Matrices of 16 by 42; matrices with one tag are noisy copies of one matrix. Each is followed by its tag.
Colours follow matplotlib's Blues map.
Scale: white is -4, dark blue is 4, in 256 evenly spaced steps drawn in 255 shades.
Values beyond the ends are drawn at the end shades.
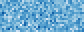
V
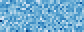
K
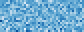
K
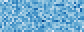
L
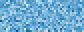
K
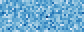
V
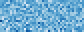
K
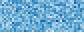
L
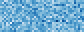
L
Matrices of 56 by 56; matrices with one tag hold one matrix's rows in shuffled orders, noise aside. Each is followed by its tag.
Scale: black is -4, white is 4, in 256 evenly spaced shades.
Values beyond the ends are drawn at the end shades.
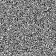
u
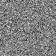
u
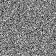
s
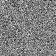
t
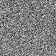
s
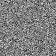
u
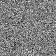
t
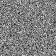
s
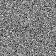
u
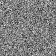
u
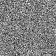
t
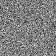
s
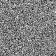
t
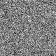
t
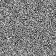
u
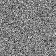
t
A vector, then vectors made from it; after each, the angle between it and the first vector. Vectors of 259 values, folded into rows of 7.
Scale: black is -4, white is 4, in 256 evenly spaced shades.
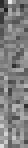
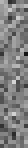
partly opposed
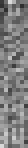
nearly parallel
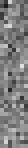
partly aligned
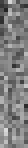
nearly parallel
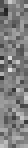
partly aligned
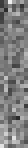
nearly parallel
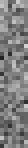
partly opposed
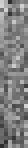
nearly opposite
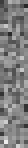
partly aligned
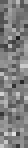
partly aligned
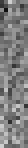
nearly parallel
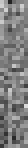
nearly opposite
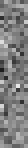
orthogonal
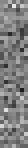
orthogonal
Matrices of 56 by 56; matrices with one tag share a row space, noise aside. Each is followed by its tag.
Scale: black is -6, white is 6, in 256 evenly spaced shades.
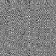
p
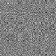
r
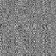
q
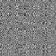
q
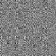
q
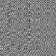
p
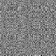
r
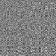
r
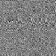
r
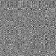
r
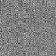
q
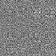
r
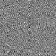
p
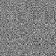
r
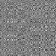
r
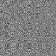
p
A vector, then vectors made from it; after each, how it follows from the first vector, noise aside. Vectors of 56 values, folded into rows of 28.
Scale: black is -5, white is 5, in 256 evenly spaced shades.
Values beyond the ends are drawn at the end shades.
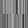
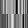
scaled up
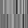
copied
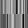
scaled up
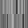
copied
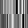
scaled up
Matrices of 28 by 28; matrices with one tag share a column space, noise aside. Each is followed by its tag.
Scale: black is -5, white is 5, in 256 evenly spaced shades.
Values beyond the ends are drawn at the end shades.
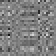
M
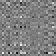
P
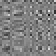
M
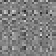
M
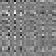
M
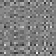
P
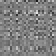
M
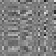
M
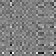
P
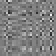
M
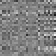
M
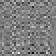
P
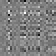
M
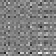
P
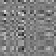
M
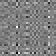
P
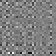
P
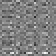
P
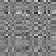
M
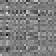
M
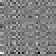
P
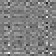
P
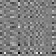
P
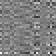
P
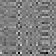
P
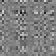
M
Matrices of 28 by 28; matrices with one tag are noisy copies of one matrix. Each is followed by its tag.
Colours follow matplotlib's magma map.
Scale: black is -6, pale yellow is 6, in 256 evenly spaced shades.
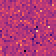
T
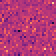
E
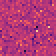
T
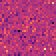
E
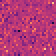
E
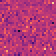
E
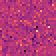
T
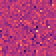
T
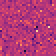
T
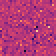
T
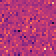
E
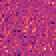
E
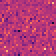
E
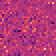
E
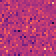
E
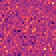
E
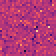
T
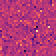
T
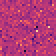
T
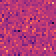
E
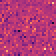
E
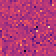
T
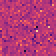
T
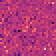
E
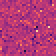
T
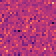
E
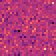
E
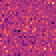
E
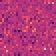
E
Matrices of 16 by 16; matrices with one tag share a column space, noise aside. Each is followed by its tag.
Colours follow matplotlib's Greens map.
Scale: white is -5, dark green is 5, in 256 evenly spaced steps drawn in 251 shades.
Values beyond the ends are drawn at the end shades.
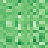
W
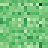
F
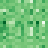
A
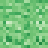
W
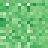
F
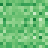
F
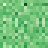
F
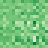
W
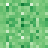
F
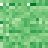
F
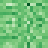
F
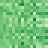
F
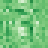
A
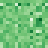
F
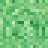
A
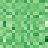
W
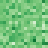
W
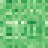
A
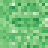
F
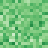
W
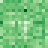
A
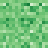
F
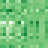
A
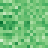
W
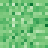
F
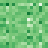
F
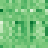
A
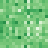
A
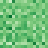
W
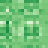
A
